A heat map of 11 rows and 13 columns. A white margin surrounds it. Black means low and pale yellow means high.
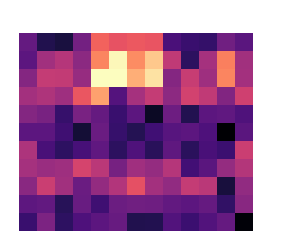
In the top middle lies a patch that is higher than the rest. The top middle is the ninth with the highest average. Stripes running across repeat 2 times from top to bottom.
